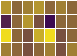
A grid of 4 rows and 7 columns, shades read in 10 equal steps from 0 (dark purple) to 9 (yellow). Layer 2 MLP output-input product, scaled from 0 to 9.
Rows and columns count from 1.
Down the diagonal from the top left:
6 4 3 4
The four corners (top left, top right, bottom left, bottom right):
6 4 5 5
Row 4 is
5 4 3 4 5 3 5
